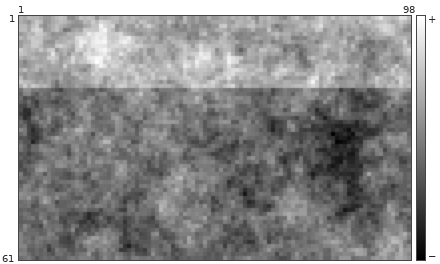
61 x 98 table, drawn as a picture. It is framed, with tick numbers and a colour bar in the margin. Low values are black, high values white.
Seam: horizontal, 30% of the way down, the top part higher. Ninth with the lowest average: middle right. Ninth with the highest average: top left.
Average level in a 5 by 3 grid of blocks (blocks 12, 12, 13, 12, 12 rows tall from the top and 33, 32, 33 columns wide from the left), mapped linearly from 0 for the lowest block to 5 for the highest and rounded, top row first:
5 4 4 | 3 3 3 | 2 1 0 | 1 1 1 | 1 1 2
